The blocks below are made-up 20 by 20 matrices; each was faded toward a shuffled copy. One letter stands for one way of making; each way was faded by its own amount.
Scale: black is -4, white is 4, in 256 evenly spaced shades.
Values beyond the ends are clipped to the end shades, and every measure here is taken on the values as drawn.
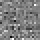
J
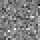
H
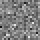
H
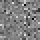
H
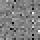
J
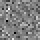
H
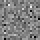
H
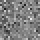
H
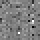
J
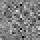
H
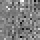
J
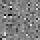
J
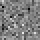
H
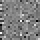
J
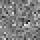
H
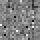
H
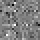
J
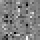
J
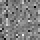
H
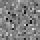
H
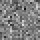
H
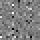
J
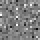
J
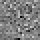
H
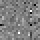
H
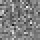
H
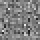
H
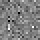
J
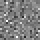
J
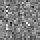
H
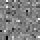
J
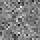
H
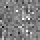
J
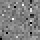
H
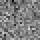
H
